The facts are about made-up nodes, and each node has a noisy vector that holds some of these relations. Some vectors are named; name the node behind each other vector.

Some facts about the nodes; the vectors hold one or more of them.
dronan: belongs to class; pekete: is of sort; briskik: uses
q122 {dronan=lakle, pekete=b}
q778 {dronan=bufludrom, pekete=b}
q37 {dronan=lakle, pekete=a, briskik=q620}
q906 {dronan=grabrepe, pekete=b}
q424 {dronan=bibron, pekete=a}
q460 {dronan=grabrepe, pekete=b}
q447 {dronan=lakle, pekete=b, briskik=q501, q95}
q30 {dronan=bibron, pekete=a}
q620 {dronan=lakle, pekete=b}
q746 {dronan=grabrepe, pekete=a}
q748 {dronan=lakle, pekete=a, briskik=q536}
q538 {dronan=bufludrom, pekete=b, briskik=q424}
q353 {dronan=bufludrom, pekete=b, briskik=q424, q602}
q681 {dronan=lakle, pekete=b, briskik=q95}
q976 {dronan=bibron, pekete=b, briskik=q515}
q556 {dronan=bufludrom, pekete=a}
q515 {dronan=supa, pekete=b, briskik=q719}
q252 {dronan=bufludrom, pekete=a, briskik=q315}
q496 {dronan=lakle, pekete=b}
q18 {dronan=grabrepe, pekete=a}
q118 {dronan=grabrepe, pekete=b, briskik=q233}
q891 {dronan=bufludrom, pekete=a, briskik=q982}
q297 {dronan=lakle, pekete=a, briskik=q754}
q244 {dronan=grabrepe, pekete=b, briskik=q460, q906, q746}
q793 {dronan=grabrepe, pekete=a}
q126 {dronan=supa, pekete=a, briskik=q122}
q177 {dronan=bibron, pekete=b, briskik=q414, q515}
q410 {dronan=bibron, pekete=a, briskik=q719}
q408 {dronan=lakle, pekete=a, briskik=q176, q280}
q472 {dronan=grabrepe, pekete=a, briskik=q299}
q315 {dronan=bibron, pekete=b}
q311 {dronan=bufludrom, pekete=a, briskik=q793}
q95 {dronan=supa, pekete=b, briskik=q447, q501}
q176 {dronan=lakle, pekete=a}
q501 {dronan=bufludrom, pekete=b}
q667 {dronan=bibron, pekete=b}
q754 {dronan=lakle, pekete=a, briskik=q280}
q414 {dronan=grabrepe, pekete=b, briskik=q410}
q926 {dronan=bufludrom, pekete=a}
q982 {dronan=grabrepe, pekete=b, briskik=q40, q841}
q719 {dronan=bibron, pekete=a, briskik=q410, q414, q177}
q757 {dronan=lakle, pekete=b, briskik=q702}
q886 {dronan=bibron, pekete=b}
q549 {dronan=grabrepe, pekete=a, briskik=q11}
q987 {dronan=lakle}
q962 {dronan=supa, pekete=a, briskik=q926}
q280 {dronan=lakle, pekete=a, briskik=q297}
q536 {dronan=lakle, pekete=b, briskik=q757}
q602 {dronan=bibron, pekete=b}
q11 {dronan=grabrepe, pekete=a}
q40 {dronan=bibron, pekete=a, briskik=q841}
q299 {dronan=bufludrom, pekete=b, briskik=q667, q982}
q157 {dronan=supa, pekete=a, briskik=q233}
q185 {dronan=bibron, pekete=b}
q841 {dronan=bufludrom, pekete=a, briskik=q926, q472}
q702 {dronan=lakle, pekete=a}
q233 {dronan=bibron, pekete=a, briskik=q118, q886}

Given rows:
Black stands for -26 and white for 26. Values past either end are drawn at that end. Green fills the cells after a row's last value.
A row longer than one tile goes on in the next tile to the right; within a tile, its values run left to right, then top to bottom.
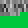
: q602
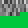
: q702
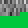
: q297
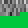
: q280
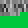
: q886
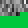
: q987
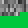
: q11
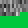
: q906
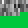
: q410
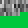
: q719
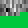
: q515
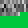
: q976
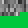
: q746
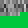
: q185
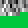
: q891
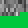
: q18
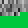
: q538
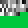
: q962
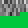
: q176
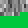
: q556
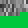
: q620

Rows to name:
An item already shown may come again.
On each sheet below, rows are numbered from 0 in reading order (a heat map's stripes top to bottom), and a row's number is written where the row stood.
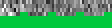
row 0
q841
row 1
q746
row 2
q496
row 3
q185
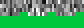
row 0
q408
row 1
q667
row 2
q424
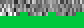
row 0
q40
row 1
q778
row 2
q280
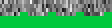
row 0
q538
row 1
q424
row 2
q95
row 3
q414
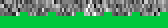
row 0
q244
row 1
q681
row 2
q549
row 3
q891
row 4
q118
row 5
q353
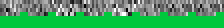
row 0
q515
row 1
q987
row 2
q472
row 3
q501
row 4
q926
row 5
q30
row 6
q976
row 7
q177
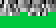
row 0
q299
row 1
q982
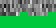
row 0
q414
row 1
q233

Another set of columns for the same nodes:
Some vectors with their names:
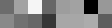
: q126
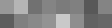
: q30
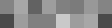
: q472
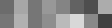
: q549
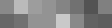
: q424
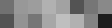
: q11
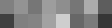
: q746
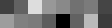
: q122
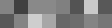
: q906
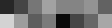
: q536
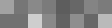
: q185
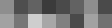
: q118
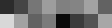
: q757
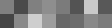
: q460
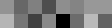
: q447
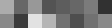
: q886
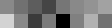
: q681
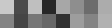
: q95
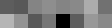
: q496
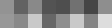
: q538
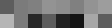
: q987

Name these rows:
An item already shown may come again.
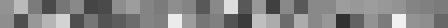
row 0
q233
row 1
q556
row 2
q501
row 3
q926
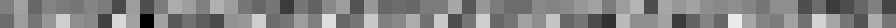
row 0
q18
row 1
q408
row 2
q976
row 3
q778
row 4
q299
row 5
q962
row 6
q841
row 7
q118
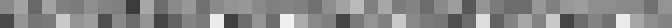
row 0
q472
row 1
q515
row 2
q841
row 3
q40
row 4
q299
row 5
q841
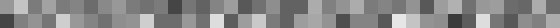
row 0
q40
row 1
q976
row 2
q982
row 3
q891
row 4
q667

